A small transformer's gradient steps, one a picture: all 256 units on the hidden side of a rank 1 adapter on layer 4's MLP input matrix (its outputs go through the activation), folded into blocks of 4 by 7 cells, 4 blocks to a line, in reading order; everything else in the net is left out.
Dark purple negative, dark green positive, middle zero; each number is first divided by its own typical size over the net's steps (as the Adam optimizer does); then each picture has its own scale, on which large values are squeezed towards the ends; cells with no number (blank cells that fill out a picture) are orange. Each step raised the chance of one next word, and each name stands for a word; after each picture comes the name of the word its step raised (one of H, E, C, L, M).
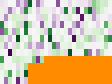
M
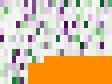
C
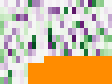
C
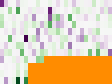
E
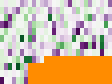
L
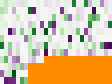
L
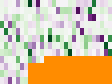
M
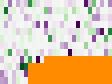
M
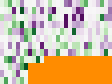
L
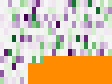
C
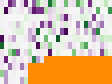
C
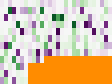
L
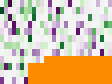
L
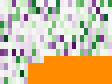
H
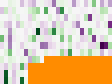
M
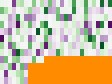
H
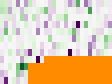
M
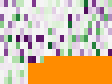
H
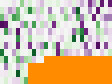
L
